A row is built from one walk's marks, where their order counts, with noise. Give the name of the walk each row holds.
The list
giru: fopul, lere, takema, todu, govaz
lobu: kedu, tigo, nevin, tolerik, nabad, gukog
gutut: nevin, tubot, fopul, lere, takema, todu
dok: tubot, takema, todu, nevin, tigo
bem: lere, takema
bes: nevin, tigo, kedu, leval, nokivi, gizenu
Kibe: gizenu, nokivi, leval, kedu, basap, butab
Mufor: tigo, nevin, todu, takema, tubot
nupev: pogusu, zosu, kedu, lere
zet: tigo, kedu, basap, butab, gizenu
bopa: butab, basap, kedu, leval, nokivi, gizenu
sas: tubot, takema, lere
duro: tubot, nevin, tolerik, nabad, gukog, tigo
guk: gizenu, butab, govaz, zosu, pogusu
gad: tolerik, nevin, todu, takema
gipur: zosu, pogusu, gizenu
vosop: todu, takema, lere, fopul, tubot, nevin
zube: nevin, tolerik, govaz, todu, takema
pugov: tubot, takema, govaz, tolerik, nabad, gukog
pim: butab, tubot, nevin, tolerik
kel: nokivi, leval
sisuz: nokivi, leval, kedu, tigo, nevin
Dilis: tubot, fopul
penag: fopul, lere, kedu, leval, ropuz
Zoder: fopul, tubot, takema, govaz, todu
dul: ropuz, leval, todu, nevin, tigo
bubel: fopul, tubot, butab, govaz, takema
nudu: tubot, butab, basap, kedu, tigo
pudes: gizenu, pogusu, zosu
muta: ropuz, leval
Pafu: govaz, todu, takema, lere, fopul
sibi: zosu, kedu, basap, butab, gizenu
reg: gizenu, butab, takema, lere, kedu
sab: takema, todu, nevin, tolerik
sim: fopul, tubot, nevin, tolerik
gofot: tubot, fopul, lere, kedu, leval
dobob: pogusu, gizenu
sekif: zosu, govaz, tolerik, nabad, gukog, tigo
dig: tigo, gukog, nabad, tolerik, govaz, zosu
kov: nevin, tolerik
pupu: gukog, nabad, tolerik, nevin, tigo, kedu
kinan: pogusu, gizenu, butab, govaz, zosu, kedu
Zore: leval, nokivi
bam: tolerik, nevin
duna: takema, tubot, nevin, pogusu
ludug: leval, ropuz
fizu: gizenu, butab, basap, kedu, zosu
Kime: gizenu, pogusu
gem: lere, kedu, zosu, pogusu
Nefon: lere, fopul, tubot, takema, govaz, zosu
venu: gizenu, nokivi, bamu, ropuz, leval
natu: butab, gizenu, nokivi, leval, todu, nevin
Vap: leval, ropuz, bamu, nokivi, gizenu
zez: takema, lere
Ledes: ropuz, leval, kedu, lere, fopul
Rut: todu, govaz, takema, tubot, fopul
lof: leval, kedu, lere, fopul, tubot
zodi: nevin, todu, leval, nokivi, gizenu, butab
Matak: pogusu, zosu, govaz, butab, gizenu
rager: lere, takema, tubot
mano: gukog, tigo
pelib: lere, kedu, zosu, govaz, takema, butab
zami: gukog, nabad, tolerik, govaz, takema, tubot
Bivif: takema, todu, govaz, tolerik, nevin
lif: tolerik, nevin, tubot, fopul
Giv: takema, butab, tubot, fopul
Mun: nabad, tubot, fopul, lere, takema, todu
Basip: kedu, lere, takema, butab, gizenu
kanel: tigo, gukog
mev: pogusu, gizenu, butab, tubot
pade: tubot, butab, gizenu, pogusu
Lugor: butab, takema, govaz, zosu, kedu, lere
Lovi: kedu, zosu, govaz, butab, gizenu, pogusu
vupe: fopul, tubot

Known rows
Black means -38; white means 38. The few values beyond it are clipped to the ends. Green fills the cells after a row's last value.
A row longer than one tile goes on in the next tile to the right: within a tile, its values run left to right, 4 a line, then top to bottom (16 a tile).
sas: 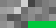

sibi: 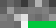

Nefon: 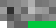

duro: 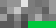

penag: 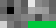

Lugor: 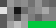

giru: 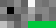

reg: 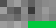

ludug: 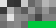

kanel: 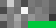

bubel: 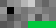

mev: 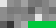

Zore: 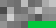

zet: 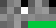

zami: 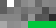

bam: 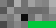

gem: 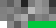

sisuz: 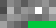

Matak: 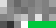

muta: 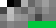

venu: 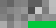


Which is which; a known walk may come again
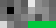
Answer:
penag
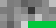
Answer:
pudes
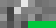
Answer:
Dilis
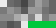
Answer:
nupev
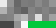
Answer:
Matak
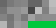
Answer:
venu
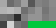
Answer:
duna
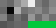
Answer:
sim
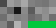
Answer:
natu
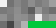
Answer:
dobob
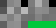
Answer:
lobu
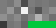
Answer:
Mufor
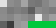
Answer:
mev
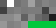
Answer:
pupu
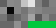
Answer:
bubel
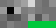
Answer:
Zoder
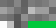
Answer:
bem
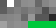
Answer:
zami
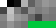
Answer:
muta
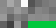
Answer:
pade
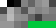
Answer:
Ledes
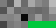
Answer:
bam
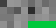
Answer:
fizu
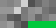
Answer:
sas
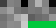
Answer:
Lovi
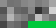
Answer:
zodi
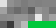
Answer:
kinan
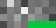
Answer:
kanel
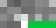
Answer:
gipur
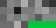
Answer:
bopa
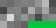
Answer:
lof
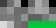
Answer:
Basip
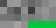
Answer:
reg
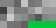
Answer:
Zore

